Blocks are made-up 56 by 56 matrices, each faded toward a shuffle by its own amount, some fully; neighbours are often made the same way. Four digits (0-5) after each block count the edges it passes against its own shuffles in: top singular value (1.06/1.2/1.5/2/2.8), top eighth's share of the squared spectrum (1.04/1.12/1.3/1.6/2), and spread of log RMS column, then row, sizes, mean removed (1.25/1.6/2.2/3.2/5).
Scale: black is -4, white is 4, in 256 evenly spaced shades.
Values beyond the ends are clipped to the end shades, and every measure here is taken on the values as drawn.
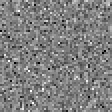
2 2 0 0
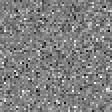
3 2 0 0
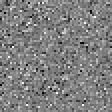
2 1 0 0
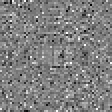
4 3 1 1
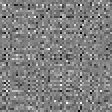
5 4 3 3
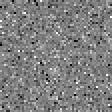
1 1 0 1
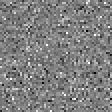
3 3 1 1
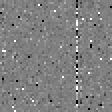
4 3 1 0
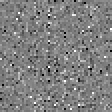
3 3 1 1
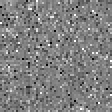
3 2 1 0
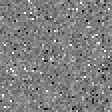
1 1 0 0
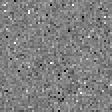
0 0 0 0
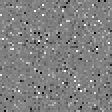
2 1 0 0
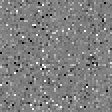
2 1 0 0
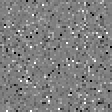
1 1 0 0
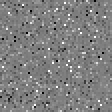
0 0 0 0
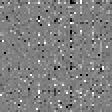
3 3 2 2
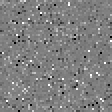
2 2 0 1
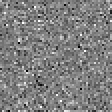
3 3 1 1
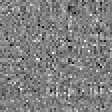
3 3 1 1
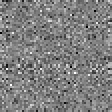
4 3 2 2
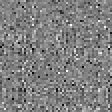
4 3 2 1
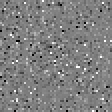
2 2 0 0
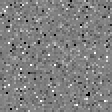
2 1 0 0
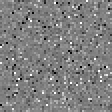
1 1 0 0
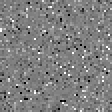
0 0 0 0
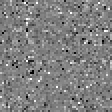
3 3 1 1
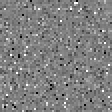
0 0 0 0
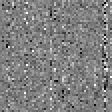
2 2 3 0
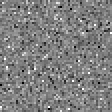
0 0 0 0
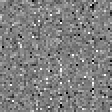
1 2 2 0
